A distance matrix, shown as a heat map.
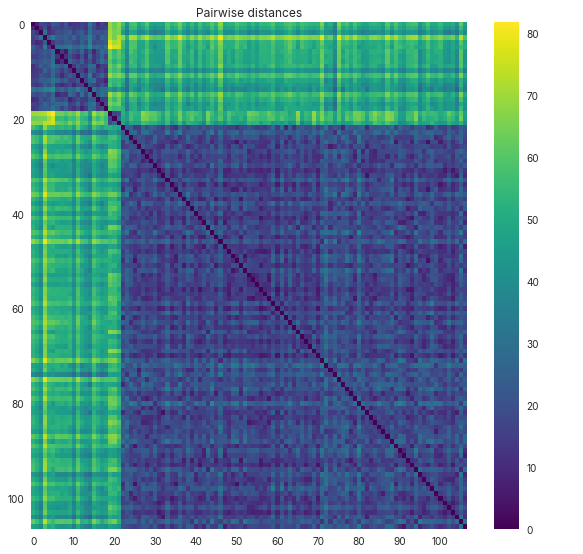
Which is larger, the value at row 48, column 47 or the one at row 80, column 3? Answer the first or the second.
the second
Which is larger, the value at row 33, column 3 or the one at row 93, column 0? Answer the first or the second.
the first
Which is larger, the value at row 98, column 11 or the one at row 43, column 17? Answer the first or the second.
the first
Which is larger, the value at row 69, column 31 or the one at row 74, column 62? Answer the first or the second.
the second
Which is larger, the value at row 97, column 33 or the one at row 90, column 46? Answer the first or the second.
the second
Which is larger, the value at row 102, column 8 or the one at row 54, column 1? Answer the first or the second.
the second
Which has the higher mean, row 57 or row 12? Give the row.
12
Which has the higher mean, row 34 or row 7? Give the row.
7
